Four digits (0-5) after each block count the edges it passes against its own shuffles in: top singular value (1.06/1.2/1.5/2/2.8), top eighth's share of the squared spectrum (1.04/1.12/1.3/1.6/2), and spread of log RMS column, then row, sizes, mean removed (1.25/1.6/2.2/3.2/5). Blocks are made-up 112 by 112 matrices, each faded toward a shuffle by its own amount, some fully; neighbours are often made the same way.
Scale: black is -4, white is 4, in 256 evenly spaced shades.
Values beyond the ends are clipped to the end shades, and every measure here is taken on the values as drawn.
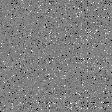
2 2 2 2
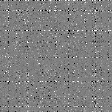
3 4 3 3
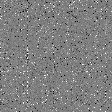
2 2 1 1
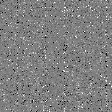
2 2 2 2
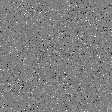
0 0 0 0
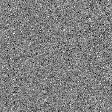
0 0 2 0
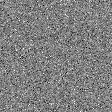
0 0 0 0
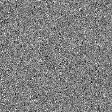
0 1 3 0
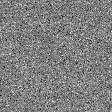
0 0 0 0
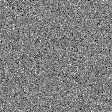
0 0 0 0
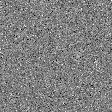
0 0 0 0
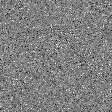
0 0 0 0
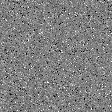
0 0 0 0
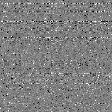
4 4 1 3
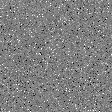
1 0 0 0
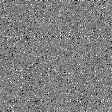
3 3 0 2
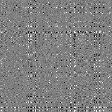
5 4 3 3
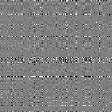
5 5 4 4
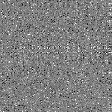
4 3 1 2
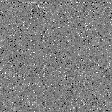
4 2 0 1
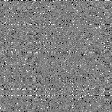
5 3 2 2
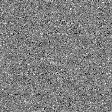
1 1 0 2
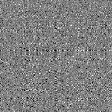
4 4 2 3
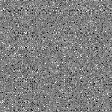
4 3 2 2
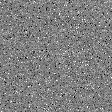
1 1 0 0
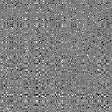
5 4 3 3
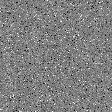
2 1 0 0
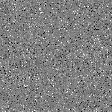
3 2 0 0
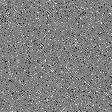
2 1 0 1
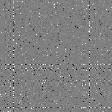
5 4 2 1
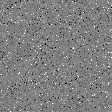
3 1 0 0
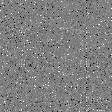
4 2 1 0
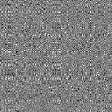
5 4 3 3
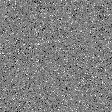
2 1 0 0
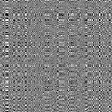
5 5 4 4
